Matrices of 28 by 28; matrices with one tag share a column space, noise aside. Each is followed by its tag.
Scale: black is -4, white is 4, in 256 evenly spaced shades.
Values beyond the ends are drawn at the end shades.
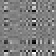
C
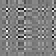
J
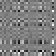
C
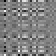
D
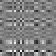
C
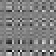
C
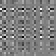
J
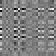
J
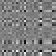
C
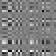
C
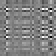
J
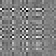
J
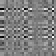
J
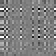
J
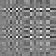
J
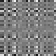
D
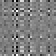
D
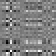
C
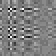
J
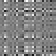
D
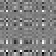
C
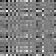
D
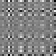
D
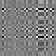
J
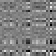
C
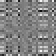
D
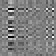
J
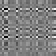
J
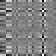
D
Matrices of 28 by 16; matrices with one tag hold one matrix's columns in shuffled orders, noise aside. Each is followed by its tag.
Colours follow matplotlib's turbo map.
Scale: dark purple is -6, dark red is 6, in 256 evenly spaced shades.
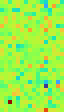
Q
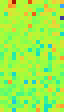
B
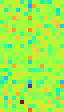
Q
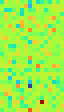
Q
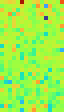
B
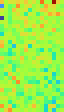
B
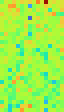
B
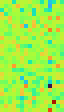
Q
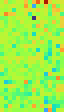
B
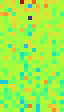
B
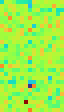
Q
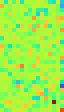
Q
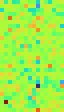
Q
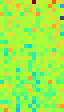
B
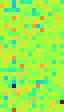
Q
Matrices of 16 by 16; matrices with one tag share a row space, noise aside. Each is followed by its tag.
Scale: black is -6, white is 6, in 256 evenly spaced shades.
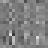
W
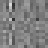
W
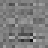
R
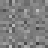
W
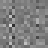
W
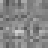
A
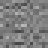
A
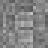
R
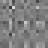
W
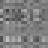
A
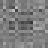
R
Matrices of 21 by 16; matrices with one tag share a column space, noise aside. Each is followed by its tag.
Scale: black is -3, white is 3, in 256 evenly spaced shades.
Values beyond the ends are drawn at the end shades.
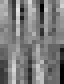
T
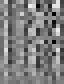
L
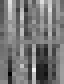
T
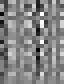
L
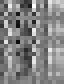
L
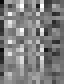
L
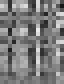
L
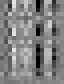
L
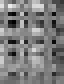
L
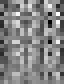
L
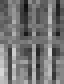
T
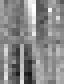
T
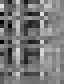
L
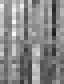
T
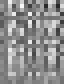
L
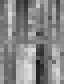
T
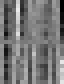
T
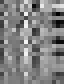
L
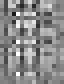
L
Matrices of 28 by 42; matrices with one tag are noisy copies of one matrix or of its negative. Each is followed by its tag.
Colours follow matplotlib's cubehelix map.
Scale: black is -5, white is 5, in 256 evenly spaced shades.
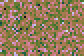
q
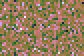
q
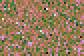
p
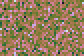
q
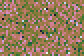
p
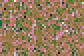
q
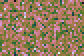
q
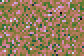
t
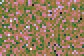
t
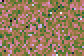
t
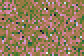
p
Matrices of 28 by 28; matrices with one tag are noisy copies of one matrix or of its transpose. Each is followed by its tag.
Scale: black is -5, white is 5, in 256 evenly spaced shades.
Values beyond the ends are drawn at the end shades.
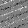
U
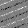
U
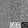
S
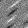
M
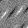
M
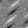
M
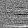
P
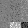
S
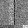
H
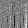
P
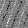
U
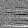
P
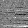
P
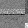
H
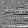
P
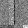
H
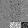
S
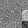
S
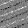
U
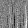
P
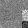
S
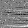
P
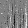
P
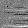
P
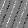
U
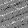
U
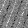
U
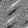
M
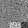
S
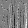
P
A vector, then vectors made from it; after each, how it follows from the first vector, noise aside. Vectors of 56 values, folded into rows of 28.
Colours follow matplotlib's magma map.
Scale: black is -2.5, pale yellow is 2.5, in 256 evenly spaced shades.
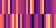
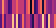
sign-scrambled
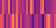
shrunk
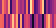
copied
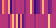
partly zeroed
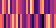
copied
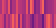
shrunk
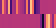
partly zeroed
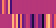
partly zeroed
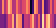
sign-scrambled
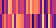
sign-scrambled
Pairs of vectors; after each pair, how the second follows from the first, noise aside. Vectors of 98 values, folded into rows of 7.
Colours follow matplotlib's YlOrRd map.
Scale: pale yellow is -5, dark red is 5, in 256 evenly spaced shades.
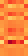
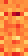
reversed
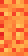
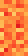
negated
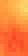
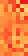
sign-scrambled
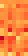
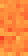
shrunk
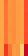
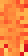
sign-scrambled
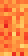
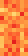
wrapped around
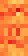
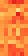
negated
